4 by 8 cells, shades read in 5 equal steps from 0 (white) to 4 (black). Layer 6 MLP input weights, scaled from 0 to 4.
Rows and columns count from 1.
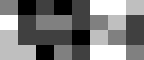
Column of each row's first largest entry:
2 2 5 3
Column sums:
4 11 12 11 13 3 3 9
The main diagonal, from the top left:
2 3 3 2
